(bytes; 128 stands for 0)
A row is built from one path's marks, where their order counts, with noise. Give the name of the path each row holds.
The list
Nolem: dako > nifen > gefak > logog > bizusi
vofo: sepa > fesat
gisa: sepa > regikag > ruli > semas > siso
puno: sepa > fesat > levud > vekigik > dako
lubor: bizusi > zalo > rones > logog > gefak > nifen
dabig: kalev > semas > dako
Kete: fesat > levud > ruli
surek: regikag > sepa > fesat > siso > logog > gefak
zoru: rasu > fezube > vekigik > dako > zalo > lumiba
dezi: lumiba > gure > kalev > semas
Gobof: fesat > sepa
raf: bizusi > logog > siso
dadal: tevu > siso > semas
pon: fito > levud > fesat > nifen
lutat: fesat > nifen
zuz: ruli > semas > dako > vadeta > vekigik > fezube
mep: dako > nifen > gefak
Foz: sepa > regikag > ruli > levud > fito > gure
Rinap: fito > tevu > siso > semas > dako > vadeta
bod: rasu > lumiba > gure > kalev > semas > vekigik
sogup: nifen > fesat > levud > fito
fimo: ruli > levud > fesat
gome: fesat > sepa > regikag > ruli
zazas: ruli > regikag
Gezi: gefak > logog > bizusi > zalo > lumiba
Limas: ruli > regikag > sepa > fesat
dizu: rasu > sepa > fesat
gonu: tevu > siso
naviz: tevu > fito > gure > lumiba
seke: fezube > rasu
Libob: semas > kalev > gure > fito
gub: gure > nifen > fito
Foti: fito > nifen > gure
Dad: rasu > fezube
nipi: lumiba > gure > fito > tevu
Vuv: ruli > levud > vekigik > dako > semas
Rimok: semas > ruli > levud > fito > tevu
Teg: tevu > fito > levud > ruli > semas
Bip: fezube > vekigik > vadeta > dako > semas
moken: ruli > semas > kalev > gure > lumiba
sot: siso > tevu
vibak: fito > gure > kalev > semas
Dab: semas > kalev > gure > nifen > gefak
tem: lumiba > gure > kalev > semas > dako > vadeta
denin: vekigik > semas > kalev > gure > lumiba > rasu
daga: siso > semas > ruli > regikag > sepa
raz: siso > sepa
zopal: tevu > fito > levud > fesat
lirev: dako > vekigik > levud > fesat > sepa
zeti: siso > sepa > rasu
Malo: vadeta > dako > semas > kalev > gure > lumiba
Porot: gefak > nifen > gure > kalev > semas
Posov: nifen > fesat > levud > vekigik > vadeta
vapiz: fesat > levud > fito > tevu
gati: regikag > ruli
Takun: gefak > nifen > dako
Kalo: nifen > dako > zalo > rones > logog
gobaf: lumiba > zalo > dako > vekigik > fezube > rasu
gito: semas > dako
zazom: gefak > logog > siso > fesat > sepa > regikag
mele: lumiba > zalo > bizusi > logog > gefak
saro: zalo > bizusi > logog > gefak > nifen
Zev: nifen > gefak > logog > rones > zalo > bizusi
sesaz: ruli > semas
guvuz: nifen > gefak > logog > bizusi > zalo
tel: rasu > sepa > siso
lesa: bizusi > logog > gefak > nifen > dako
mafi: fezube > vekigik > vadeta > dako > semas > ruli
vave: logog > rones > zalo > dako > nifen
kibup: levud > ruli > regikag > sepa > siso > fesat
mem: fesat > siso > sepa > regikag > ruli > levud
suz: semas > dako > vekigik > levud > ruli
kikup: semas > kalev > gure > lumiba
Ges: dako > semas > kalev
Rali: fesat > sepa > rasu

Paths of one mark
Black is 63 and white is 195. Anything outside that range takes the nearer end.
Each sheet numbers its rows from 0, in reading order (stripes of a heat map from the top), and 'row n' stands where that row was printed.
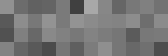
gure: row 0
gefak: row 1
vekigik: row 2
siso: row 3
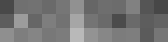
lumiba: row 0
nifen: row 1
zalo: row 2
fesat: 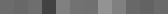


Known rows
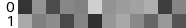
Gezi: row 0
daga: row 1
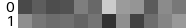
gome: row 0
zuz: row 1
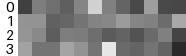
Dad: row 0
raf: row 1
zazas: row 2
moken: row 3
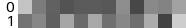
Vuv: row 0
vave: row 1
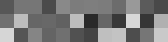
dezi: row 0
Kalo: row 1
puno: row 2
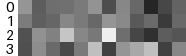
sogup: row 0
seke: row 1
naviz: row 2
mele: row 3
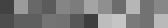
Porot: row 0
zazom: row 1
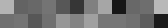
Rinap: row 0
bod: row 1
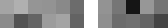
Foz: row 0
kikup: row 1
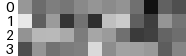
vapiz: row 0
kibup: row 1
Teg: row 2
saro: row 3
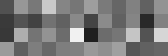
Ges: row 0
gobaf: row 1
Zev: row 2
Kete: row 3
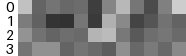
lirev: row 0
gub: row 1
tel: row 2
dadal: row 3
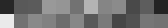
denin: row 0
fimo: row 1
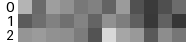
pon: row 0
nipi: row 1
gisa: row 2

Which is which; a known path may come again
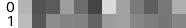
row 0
suz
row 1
gito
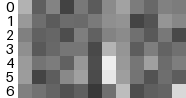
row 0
raz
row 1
Limas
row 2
sot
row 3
tem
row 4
Dab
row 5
Libob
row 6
Bip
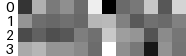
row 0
Zev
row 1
tel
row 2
gome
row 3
Foz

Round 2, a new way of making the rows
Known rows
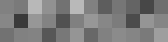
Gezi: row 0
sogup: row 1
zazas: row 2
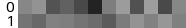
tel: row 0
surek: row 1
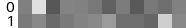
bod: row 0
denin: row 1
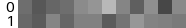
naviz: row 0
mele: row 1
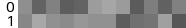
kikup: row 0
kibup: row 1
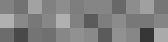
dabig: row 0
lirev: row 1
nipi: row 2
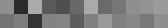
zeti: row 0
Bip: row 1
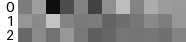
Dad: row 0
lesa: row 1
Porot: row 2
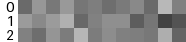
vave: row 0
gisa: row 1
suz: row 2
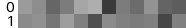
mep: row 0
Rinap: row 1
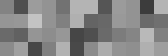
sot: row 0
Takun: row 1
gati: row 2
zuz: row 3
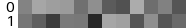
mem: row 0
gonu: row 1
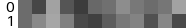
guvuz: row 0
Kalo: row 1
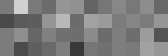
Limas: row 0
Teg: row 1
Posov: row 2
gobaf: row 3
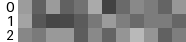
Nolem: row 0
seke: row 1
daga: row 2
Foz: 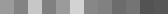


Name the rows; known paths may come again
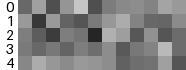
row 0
Vuv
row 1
Libob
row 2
gonu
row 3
Rali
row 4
kibup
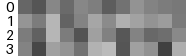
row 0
mele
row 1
gito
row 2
zazom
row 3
sot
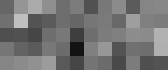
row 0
lubor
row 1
dizu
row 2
dezi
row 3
vibak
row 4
raf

